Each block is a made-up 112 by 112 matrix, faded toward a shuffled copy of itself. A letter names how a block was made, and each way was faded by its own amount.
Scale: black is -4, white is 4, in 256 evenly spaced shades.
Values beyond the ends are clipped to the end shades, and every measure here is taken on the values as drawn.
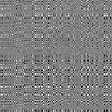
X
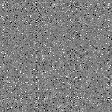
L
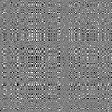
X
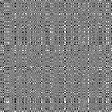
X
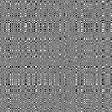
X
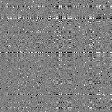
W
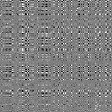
X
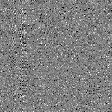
L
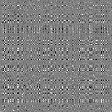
X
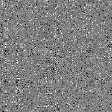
L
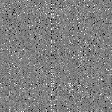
L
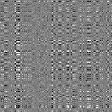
X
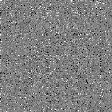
L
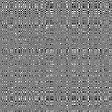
X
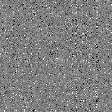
L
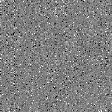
L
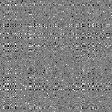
W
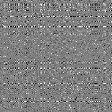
W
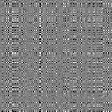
X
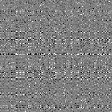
W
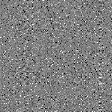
L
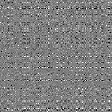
W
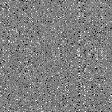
L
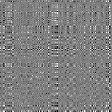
X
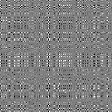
X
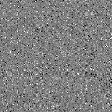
L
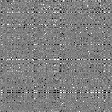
W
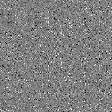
L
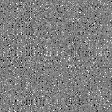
L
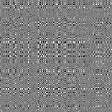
X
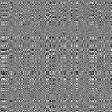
X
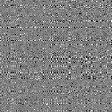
W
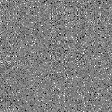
L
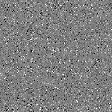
L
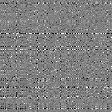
W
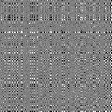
X
